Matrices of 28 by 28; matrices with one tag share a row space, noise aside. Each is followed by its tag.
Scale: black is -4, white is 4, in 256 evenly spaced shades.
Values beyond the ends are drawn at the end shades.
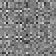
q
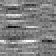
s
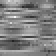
s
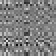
q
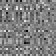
q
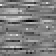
s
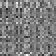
q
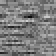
s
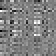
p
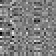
p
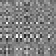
q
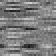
s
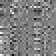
p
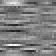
s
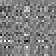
q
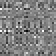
q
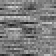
s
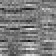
s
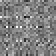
q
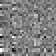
p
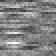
s
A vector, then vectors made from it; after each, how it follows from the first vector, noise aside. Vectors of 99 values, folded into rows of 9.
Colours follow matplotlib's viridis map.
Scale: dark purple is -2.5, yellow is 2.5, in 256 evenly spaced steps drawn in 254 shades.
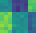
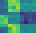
wrapped around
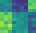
copied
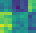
copied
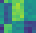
wrapped around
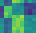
wrapped around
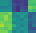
copied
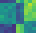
wrapped around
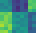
copied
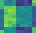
wrapped around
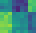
copied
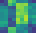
wrapped around
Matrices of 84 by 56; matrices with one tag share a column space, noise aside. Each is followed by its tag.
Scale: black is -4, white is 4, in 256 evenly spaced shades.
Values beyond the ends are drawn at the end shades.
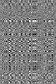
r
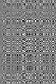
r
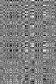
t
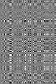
r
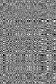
r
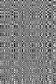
t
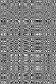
r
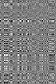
r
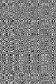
r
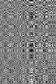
t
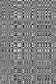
t
